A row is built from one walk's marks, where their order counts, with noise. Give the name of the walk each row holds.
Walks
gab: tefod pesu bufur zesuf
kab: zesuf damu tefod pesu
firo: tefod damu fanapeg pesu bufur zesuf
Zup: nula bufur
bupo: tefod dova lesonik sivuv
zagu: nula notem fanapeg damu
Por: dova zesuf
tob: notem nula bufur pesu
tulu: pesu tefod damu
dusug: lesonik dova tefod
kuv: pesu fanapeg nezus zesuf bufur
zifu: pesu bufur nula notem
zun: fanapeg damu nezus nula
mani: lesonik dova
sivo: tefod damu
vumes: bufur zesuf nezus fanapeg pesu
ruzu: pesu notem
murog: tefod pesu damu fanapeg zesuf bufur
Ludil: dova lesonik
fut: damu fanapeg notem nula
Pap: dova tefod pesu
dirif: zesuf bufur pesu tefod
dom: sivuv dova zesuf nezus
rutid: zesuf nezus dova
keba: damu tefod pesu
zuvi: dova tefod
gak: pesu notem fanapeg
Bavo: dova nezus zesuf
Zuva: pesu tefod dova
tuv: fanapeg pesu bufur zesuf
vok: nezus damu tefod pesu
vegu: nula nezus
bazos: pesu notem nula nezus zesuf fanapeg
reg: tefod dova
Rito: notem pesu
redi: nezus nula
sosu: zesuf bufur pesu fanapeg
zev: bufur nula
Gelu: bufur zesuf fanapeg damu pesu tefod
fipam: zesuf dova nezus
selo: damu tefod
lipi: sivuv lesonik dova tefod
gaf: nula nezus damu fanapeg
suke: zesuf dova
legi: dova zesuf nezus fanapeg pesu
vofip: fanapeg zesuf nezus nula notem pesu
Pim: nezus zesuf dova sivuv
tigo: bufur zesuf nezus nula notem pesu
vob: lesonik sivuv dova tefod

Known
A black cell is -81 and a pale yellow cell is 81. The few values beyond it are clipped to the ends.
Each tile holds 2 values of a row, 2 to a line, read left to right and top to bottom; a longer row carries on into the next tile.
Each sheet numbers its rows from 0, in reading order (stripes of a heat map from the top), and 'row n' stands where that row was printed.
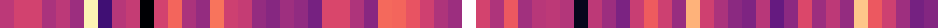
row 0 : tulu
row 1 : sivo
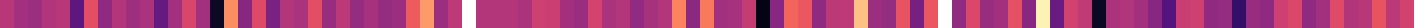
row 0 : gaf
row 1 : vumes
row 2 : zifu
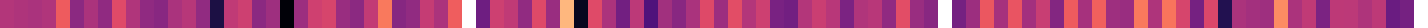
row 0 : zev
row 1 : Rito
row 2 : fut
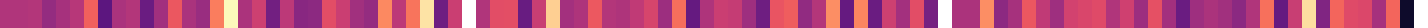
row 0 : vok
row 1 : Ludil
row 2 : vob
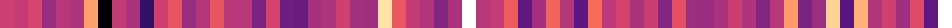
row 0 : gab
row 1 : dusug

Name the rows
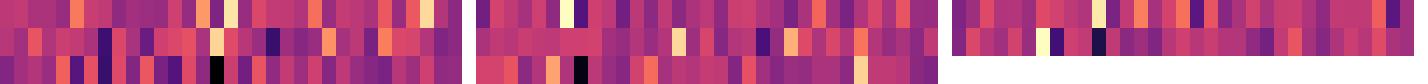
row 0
Pim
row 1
gak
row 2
zun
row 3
selo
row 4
sosu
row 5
ruzu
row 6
zagu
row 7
reg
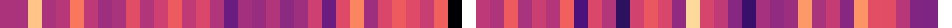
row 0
lipi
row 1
keba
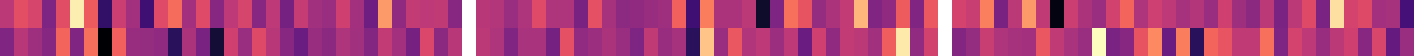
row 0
Pap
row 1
tigo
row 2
bupo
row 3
tob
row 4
redi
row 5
vofip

